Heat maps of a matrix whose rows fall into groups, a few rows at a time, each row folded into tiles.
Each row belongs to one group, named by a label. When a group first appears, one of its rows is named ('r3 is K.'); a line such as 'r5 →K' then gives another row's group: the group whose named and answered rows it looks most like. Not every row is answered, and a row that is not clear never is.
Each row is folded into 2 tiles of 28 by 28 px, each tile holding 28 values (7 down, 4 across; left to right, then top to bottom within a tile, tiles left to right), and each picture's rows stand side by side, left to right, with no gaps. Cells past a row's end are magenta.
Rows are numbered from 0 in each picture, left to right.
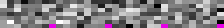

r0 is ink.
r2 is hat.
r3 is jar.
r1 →ink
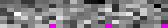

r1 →hat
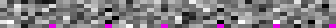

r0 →ink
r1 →jar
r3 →jar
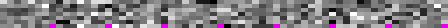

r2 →jar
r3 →hat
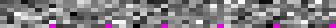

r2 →ink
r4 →hat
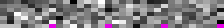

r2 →ink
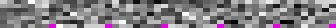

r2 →ink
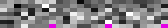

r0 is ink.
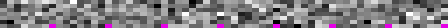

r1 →hat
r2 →hat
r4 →jar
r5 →hat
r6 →hat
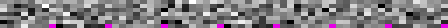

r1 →jar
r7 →jar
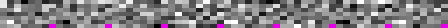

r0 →ink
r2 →hat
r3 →jar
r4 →ink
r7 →ink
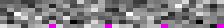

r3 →hat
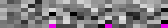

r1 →jar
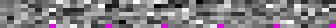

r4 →ink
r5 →ink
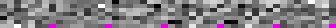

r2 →hat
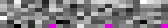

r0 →hat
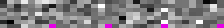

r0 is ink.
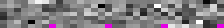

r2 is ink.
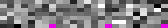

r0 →hat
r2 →ink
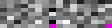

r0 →jar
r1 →ink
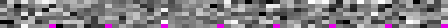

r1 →jar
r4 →ink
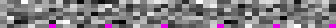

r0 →jar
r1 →ink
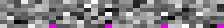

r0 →jar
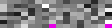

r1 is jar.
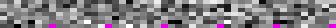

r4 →ink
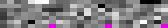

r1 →ink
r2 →hat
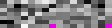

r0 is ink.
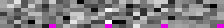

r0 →hat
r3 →hat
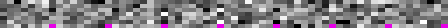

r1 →hat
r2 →jar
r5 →hat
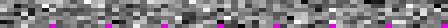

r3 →jar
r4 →hat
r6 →hat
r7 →ink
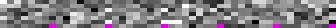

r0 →hat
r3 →ink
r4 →hat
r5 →jar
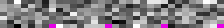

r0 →hat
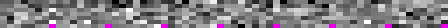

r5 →hat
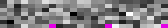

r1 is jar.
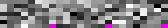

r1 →jar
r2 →ink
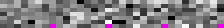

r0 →hat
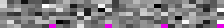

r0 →ink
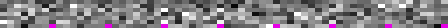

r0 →ink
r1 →ink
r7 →hat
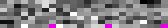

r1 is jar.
